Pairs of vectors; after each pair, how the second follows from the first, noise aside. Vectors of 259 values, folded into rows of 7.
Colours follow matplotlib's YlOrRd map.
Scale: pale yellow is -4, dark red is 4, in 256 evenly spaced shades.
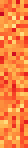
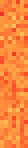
shrunk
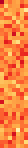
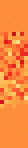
partly zeroed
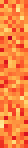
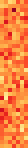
wrapped around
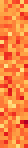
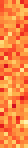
sign-scrambled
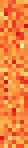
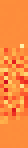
partly zeroed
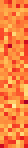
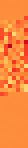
partly zeroed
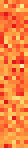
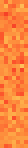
shrunk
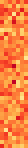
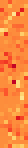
partly zeroed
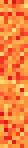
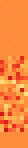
partly zeroed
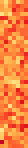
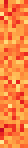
sign-scrambled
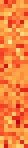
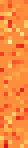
partly zeroed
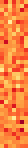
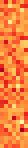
sign-scrambled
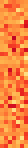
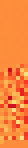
partly zeroed
